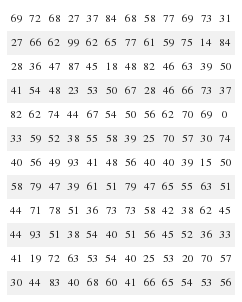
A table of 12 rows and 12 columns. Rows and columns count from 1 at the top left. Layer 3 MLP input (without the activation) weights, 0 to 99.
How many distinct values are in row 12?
12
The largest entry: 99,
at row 2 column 4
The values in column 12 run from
0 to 84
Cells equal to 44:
4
